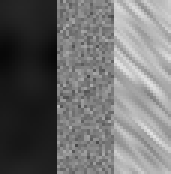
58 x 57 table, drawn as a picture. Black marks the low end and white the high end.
The table splits into one row of 3 panels. Panel 1,1: very low, smooth, faint in contrast. Panel 1,2: middling, fine-grained. Panel 1,3: high, slanting down to the right.
